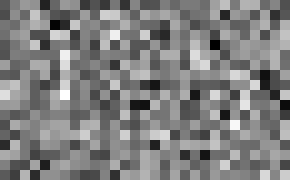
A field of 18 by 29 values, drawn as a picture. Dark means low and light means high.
The halves do not mirror each other. No overall slope runs across the table. No regular stripes run through it. The grain is fine, like static. Overall the values sit about 50% of the way up the scale. The histogram is bell-shaped. No row or column stands out.
